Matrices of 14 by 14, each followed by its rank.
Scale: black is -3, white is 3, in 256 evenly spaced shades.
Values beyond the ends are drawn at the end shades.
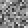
full rank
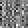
three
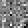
three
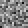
full rank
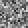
full rank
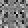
three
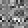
three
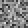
full rank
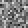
full rank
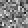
full rank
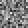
full rank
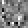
three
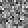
full rank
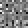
three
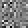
three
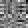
three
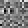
three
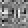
three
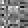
three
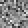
full rank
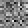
three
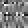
three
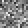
full rank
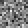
full rank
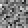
full rank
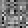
three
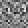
three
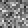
full rank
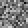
full rank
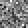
full rank
